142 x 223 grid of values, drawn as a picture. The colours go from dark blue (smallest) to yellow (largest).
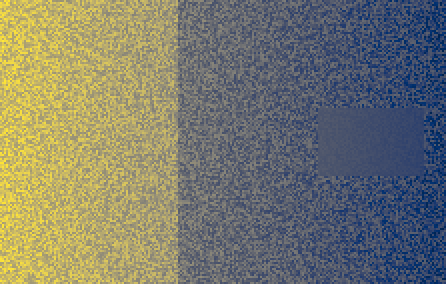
Calmest part: middle right. Stripes: none. Odd patch: calmer, in the middle right. Slope: up to the left. Seam: vertical, 40% of the way across, the left part higher.
